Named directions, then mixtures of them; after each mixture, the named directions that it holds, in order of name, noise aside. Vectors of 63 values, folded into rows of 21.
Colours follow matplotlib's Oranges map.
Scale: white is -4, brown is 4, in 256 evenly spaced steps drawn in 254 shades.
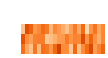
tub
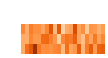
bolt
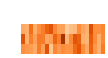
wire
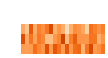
bolt, tub, wire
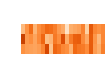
tub, wire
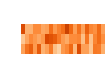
tub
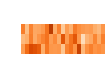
bolt, tub, wire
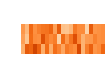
bolt, wire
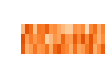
tub, wire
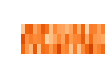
tub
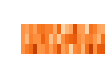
bolt, tub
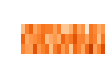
bolt, tub, wire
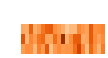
wire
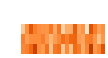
bolt, tub, wire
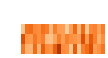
tub
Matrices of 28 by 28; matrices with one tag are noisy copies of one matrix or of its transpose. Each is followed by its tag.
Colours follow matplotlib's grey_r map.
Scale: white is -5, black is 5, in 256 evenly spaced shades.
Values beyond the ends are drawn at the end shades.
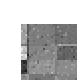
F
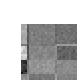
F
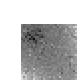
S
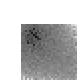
S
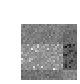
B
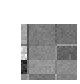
F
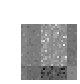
B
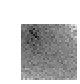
S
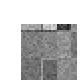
F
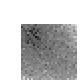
S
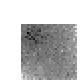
S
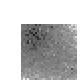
S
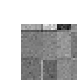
F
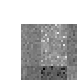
B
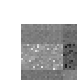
B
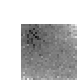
S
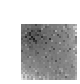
S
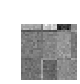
F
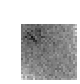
S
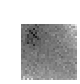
S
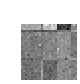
F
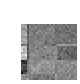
F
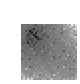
S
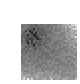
S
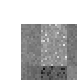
B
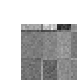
F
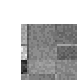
F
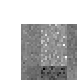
B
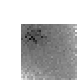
S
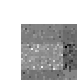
B
